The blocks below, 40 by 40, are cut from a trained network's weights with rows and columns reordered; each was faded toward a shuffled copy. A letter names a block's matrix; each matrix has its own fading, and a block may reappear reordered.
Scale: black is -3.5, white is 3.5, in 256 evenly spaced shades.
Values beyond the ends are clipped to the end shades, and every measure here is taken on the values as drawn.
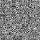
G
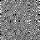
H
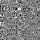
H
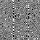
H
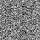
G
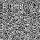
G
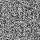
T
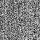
T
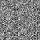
G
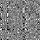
H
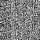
T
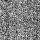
T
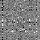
H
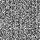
T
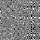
H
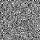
G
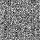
T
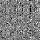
G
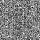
T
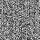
T
